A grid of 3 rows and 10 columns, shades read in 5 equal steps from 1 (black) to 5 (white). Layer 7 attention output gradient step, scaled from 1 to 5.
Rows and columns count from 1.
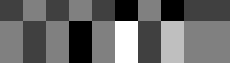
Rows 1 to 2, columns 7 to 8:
3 1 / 2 4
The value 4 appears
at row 2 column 8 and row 3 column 8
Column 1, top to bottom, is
2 3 3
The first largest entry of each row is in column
2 6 6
